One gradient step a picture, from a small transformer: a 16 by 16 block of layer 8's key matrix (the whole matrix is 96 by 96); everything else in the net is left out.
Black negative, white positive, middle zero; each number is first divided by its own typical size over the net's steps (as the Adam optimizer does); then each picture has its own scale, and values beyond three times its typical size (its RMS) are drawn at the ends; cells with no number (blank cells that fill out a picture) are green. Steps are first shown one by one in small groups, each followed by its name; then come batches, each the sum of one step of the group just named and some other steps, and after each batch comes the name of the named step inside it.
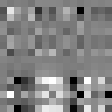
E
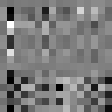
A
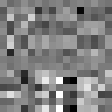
E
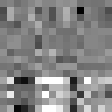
E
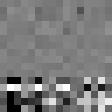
E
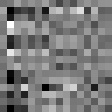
A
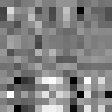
E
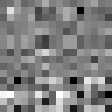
E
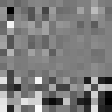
A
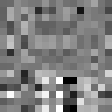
E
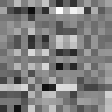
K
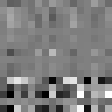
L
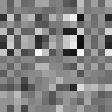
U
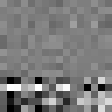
U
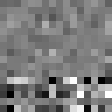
L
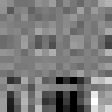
U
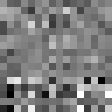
L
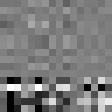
U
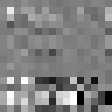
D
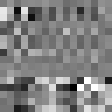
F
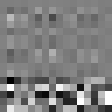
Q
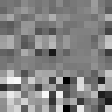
D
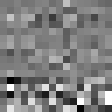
Q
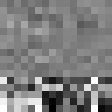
Q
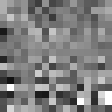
Q
